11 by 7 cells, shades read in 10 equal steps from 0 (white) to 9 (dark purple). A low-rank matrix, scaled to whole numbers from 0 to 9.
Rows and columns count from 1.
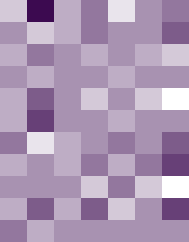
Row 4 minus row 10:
1 -3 1 -2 1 0 -3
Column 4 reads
5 5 3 4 2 4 4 5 2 6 4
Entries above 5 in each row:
1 1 0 0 1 1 1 1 0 3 0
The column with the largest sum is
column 2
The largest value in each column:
5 9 4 6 5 5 7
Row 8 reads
3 4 3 5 3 5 7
